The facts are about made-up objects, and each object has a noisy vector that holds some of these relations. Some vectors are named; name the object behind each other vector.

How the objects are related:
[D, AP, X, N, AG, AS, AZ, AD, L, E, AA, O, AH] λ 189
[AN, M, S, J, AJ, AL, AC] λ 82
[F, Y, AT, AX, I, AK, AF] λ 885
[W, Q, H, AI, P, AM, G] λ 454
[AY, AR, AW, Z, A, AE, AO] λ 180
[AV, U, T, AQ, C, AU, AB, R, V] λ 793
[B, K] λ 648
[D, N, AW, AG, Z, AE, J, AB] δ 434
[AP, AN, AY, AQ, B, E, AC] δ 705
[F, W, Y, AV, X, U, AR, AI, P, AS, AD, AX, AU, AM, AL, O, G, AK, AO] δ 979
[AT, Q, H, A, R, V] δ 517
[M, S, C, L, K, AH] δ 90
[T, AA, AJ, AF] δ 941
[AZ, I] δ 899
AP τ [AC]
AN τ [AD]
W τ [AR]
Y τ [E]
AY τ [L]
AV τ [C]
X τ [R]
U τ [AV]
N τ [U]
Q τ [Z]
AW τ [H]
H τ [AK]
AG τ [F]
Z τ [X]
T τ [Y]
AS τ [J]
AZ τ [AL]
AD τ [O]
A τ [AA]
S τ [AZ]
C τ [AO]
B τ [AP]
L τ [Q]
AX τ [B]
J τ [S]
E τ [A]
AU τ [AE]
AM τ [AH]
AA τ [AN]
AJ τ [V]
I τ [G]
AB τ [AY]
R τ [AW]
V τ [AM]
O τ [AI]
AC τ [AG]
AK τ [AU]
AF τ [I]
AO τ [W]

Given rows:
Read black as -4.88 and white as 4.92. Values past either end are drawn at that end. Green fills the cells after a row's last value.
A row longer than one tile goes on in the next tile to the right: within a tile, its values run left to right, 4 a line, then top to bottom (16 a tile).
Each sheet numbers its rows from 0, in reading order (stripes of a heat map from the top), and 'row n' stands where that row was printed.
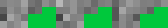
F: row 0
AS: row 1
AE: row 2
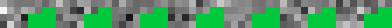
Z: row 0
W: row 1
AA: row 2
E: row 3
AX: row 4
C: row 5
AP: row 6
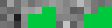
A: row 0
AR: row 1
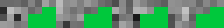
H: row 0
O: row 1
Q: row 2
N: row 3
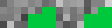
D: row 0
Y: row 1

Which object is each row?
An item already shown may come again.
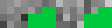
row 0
AB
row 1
Y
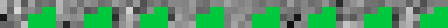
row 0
S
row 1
O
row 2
U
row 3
F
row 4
AX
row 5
AN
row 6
AF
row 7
U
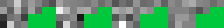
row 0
J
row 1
Z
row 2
R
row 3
G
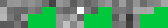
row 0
AD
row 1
AC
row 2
A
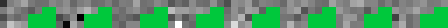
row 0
AF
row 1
L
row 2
AQ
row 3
R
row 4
AG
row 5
AJ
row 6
G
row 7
AT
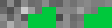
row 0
B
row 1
AT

